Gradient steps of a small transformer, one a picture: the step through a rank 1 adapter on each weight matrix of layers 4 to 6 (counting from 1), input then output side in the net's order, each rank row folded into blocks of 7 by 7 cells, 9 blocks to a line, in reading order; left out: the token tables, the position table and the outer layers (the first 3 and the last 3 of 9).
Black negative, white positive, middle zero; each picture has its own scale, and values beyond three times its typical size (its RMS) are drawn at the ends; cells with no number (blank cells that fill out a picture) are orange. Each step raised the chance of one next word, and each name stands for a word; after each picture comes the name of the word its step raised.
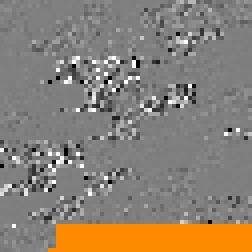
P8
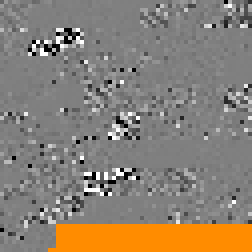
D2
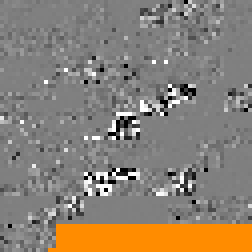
D2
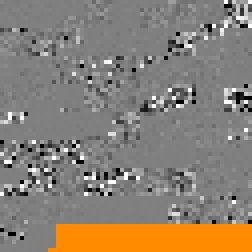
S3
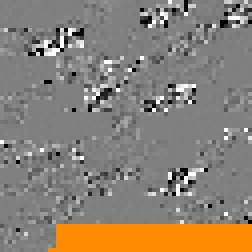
S3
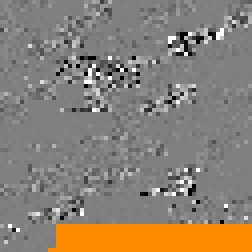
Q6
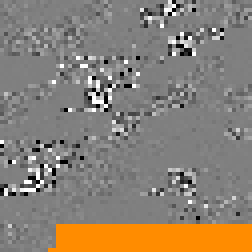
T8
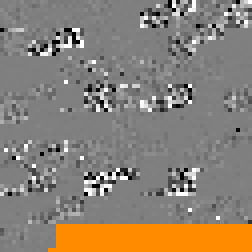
D2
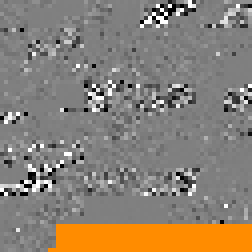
T8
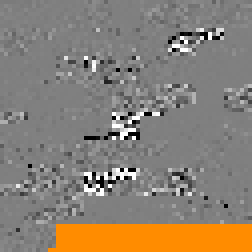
D2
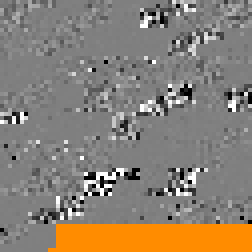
D2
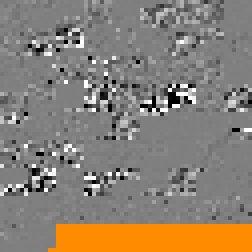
S3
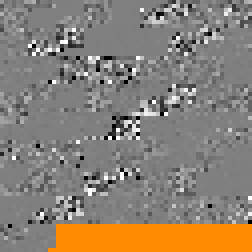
P8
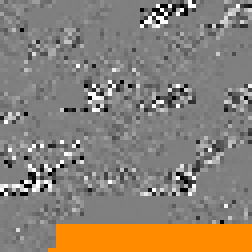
T8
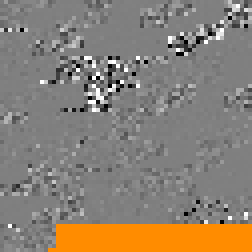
Q6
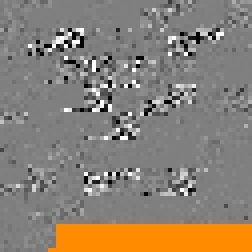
Q6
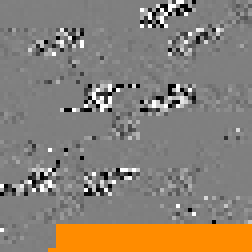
T8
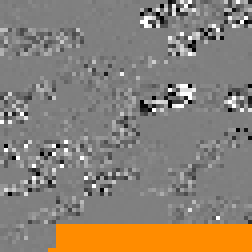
S3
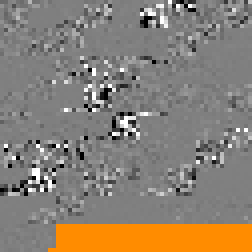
T8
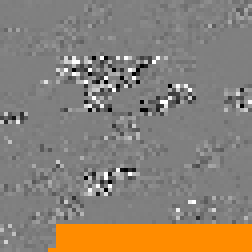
Q6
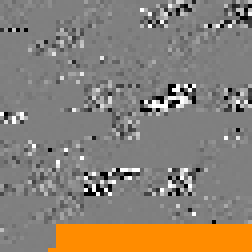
S3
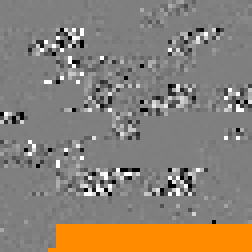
D2
